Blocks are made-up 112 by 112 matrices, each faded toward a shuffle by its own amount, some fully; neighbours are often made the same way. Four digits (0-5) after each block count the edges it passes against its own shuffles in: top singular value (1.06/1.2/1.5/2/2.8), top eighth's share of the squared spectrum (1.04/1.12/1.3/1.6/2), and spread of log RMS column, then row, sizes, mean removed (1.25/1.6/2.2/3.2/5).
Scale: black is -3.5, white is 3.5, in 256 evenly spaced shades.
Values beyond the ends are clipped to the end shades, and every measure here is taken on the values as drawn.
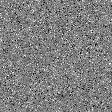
0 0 0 0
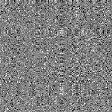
4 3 2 2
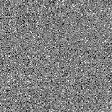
4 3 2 1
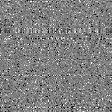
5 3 1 2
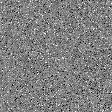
2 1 0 0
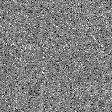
3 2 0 1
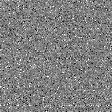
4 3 1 1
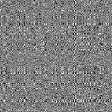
5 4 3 3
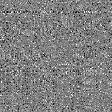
4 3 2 2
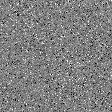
1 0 0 0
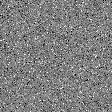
0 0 0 0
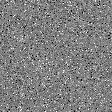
0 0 0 0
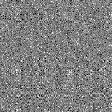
4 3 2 2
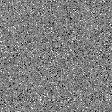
3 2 1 1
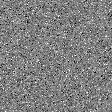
1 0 0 0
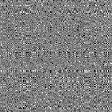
5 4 3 3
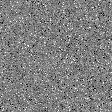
0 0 0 0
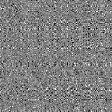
5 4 3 3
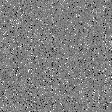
3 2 1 0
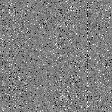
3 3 2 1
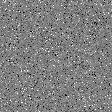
0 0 0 0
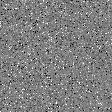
1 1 0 0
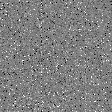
2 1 0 0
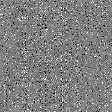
3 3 2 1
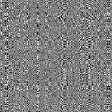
5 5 4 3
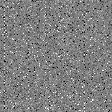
3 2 1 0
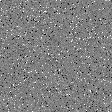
0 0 0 0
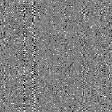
4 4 3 2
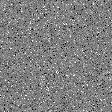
2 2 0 0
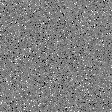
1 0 0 0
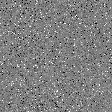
2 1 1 0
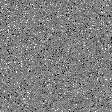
2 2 1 0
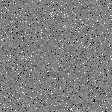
0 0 0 0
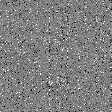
3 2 2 0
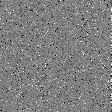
3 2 1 0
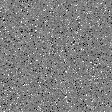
1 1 0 0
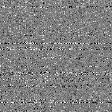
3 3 2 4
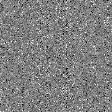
1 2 3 0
